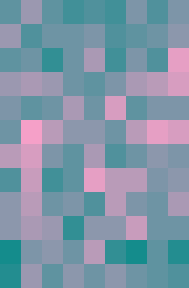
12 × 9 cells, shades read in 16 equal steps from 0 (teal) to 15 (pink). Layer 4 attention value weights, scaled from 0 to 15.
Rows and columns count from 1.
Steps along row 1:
up down down up down up down up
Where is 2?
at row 3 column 3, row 10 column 4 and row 11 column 6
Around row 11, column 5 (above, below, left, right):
8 6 6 2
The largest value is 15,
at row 6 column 2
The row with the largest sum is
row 6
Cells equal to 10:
7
